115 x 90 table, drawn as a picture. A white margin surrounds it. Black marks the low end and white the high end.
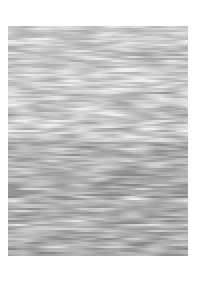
The histogram is bell-shaped. The top part is higher, up to a seam about 50% of the way down. The grain runs across in streaks.
